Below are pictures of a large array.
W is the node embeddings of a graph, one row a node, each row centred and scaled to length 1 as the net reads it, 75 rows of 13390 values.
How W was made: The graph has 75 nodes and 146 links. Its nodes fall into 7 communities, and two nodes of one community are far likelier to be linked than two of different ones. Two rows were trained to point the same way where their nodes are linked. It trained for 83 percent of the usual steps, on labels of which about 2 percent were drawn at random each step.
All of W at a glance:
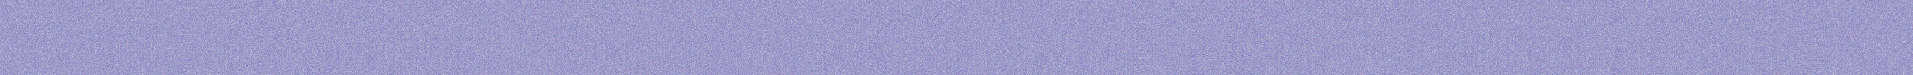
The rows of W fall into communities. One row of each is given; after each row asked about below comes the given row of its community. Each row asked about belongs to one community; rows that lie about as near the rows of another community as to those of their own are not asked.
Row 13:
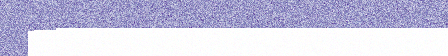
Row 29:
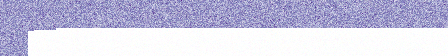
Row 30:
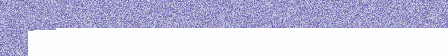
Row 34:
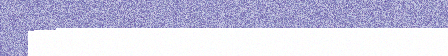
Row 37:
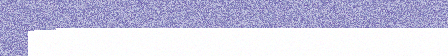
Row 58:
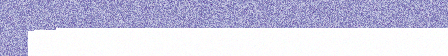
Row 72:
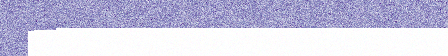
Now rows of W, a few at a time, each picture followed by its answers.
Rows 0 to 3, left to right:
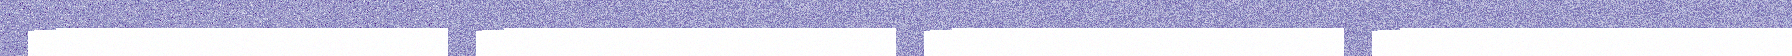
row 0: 37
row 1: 29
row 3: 30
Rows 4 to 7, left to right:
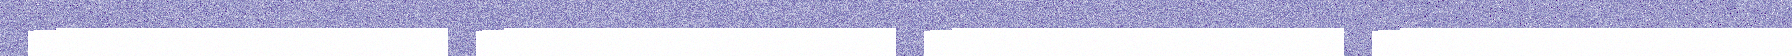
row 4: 34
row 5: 29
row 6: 29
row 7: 34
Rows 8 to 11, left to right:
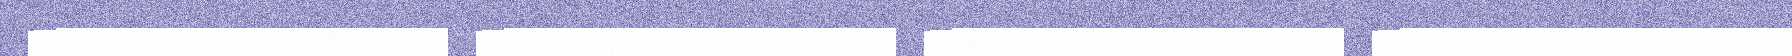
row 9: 58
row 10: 37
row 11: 72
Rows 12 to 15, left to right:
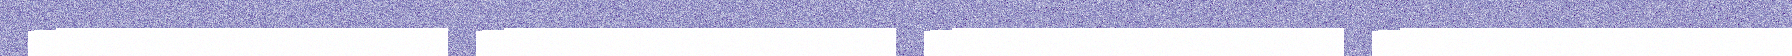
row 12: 58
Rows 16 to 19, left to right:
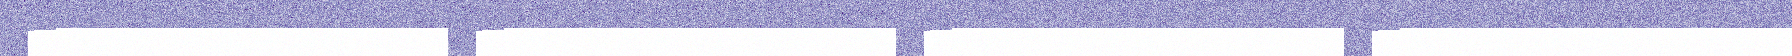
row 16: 58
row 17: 37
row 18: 29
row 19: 37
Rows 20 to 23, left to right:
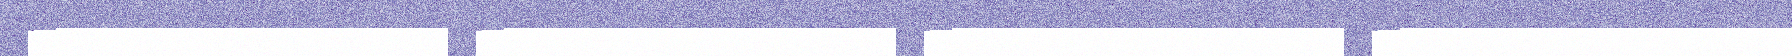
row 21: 13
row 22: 30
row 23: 30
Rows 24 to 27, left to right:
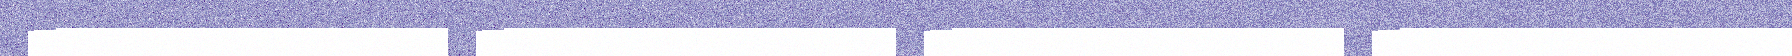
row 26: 37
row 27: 72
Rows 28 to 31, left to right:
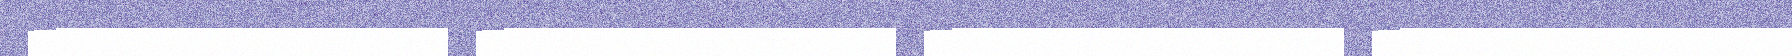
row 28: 29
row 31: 58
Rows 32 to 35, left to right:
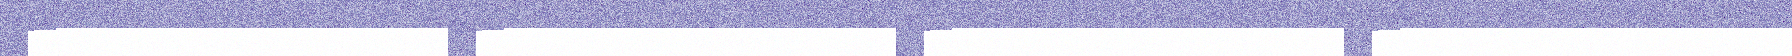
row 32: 29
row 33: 58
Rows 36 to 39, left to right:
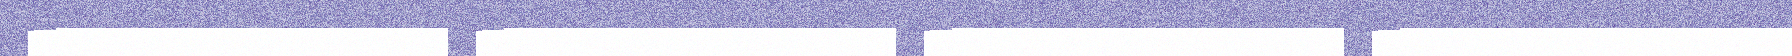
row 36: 72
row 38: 34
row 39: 58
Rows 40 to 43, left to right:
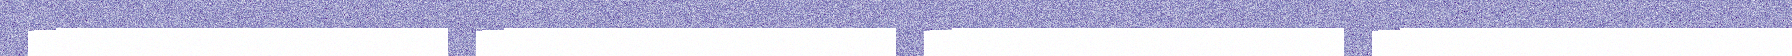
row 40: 13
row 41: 72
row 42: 72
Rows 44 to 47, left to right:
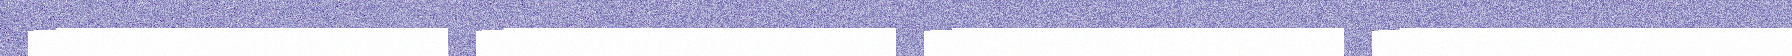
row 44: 30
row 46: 30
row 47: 58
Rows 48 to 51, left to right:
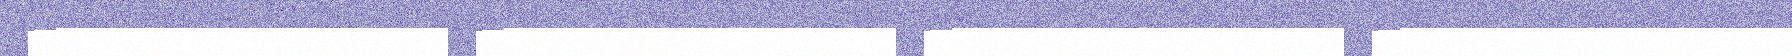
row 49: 37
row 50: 13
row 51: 13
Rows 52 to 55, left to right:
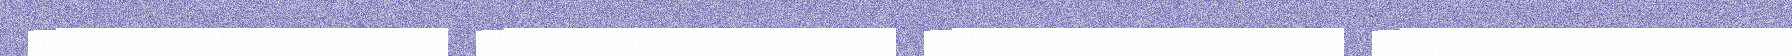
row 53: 30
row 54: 37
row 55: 37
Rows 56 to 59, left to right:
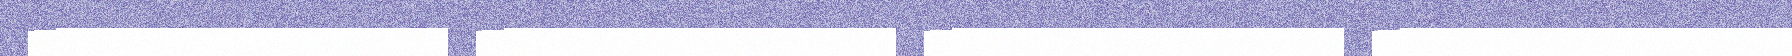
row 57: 30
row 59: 30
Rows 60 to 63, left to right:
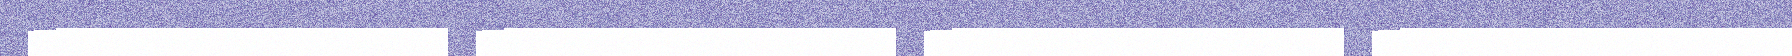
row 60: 29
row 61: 72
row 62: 29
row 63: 58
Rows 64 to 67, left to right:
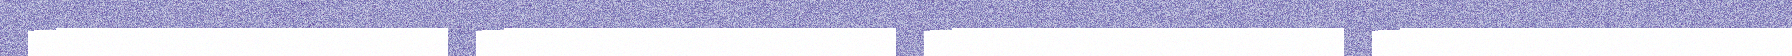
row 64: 29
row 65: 30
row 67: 58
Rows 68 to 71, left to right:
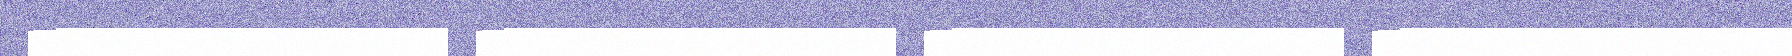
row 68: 29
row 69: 13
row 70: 34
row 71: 37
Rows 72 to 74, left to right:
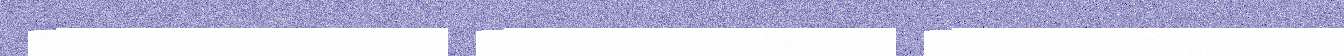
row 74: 34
